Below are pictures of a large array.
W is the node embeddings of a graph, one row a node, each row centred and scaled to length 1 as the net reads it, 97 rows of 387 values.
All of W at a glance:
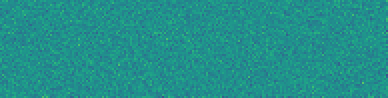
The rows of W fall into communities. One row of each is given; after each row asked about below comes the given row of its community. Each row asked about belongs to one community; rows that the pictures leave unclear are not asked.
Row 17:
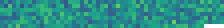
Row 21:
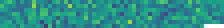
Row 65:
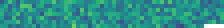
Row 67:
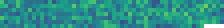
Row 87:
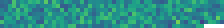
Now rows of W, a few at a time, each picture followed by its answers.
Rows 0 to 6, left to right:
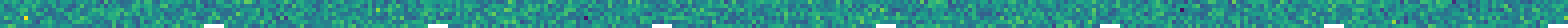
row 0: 87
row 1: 21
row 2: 67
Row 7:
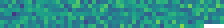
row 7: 17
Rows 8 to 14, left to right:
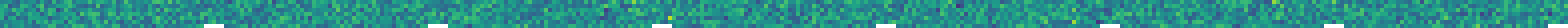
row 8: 65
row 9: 87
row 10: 87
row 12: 87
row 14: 17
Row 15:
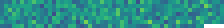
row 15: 87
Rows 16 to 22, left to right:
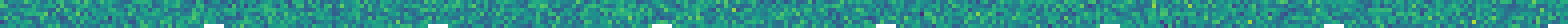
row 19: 87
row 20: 65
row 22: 21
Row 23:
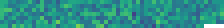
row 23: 65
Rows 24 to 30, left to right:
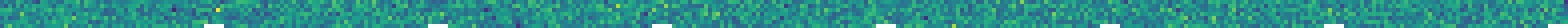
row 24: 17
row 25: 87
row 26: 67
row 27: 21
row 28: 17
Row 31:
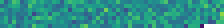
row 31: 65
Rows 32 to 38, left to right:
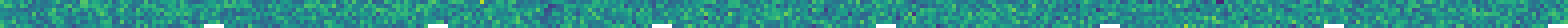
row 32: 67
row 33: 67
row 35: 87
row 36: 21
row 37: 67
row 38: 65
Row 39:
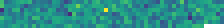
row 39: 67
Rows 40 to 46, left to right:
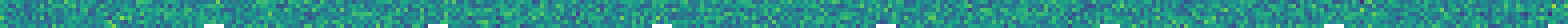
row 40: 67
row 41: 65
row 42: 21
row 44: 65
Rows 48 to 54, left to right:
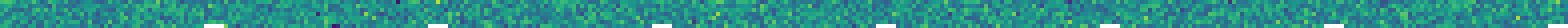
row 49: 87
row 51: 65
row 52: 65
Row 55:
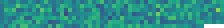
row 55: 17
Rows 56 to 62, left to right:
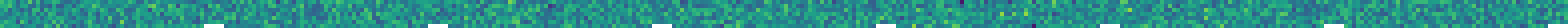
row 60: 17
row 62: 65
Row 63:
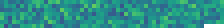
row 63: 65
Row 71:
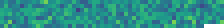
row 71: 21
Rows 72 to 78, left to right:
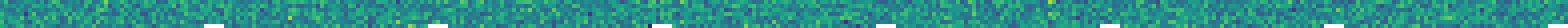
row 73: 65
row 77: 17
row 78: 87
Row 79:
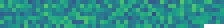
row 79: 67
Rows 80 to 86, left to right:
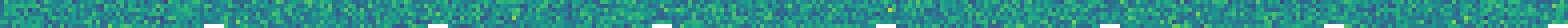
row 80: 87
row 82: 65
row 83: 17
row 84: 87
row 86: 67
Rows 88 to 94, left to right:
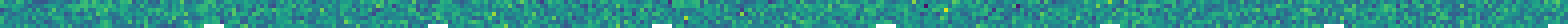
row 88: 67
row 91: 67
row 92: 17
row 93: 87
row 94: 17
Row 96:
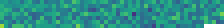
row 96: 65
